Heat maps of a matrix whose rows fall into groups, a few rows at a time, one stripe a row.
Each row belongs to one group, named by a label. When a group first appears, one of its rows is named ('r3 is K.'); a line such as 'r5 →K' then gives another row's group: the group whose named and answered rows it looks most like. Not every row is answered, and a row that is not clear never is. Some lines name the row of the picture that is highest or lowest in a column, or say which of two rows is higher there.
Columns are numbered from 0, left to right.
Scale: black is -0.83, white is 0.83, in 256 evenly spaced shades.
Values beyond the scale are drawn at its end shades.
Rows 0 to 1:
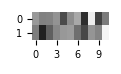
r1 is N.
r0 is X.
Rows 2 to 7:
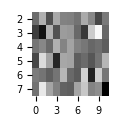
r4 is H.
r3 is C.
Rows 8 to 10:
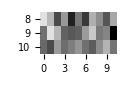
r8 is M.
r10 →C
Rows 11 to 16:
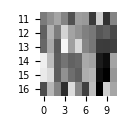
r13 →H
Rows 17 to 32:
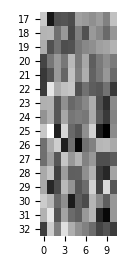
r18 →M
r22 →H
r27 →H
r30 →M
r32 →H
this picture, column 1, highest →25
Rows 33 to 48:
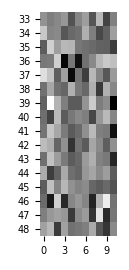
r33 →X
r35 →H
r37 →M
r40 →C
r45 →H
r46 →C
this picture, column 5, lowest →36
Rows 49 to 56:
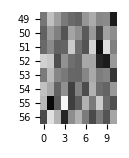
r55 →X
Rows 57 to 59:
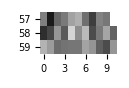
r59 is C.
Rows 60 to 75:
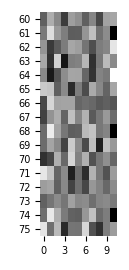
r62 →N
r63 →C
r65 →M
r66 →H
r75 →C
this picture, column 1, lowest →64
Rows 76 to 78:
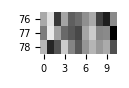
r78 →X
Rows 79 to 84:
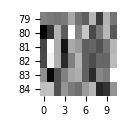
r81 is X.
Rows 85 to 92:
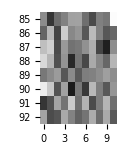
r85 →N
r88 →M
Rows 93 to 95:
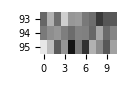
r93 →H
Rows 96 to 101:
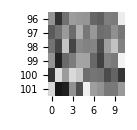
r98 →C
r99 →N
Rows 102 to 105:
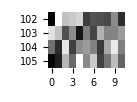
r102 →H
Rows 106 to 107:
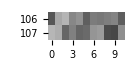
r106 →H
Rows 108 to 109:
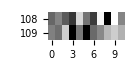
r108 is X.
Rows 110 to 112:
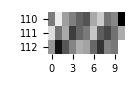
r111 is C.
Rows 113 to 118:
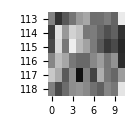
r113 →N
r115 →H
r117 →M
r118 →N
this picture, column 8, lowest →115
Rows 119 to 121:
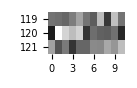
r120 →H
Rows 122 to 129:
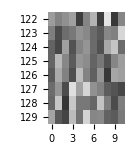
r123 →N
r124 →C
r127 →H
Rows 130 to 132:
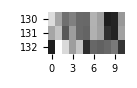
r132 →H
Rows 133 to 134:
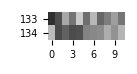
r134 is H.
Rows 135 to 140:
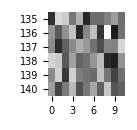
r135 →H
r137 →N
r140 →X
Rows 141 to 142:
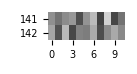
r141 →X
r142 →C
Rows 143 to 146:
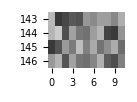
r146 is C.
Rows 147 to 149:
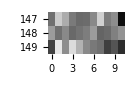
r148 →C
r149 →H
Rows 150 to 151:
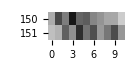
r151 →M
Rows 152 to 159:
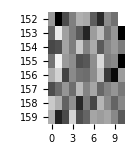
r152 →N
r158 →M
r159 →X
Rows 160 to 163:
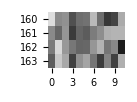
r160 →C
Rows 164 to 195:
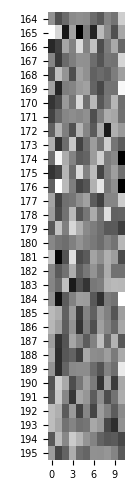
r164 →N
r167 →N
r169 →N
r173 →X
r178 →X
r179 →H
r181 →X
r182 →X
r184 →N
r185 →M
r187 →X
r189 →N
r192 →M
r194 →H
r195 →X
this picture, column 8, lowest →172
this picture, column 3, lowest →183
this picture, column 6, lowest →165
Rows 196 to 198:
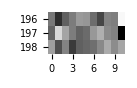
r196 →N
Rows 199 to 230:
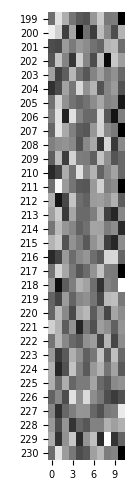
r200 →M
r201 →C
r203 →X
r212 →X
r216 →C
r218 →N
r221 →M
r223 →X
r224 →X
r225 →C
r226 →H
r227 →N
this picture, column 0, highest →200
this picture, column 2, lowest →206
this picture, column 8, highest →229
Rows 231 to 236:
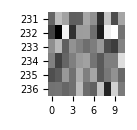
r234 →N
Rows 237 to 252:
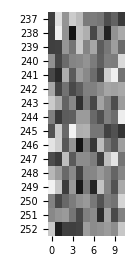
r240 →N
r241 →C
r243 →M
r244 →N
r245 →H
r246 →M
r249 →M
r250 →N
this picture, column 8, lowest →238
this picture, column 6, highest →239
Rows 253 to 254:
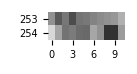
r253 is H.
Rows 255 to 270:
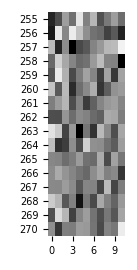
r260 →C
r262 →C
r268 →M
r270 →N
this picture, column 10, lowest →258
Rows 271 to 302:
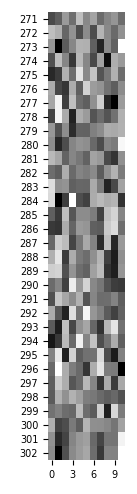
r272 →M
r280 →N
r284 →X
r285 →C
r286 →C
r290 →H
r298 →H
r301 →N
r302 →N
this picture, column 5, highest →292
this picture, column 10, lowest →296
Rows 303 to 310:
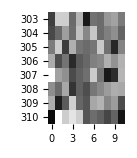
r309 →X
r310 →H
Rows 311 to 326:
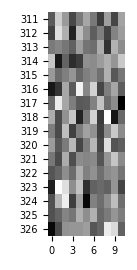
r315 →X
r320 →X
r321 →C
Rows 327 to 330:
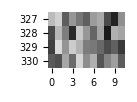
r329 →H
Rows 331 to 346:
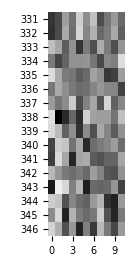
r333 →M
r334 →N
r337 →X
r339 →M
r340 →H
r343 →H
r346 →M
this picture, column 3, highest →337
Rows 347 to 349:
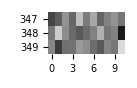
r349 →N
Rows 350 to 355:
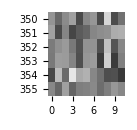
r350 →X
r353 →X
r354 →H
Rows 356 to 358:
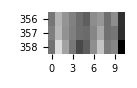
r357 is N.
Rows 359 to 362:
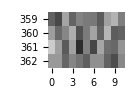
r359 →C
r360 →X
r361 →M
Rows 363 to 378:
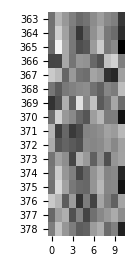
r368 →N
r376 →M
